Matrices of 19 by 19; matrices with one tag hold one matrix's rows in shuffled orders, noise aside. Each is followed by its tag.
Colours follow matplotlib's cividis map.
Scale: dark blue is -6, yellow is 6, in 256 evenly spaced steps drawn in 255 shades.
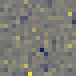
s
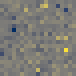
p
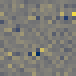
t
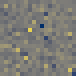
s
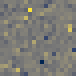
s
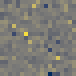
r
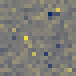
r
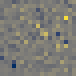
p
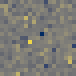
s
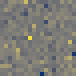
s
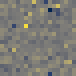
r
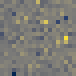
p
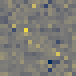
r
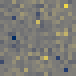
p
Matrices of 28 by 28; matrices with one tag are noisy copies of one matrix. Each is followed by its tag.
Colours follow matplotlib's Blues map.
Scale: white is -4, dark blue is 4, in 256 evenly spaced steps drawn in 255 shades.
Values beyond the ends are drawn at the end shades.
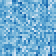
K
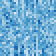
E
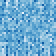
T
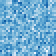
K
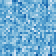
K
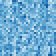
K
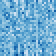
E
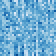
E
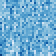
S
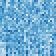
T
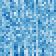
E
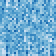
T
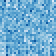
T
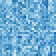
K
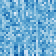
E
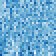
S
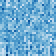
T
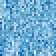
S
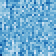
S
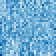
S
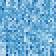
T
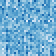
T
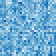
K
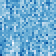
S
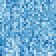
S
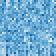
T
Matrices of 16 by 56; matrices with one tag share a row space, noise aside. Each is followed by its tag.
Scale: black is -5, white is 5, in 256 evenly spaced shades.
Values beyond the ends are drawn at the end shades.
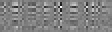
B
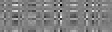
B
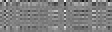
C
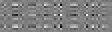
B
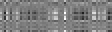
C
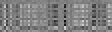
C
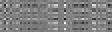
C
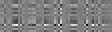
B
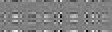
B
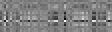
C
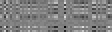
C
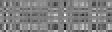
C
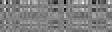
C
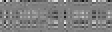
C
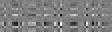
B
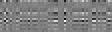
C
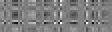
B
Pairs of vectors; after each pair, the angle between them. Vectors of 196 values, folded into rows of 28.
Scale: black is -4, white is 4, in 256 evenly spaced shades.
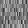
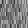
orthogonal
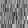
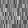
partly opposed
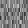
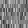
partly aligned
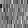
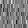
partly aligned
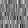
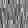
partly aligned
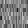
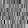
partly opposed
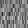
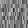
nearly opposite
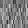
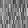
nearly parallel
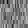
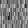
partly aligned
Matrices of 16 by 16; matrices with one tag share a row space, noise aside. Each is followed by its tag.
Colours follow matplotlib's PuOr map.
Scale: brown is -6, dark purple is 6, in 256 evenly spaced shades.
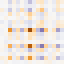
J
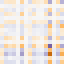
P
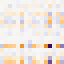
P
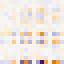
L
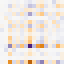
J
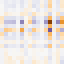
P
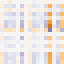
P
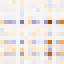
P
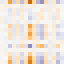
J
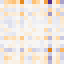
P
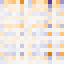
P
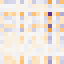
P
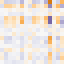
P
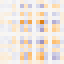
L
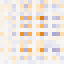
L
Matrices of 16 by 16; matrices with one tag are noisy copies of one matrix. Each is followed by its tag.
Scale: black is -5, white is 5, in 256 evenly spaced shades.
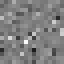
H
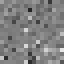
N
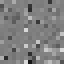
N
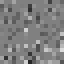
N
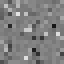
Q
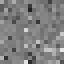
N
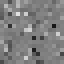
Q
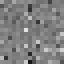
N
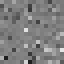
N
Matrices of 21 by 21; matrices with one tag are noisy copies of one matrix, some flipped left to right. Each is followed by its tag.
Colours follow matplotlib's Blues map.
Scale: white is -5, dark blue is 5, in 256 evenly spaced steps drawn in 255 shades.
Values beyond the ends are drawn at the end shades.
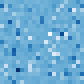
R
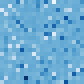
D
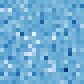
R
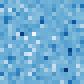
R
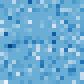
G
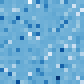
D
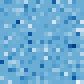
G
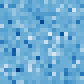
R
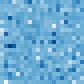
G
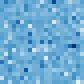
G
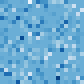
D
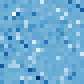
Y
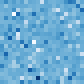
Y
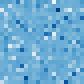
D
